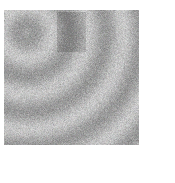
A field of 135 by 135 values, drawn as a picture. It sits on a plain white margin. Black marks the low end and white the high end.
Average level on the scale: 70%. Odd patch: lower, in the top middle. Odd rows or columns: none. Ninth with the lowest average: top middle. Rings: centred on the top left. Mirror symmetry: none.
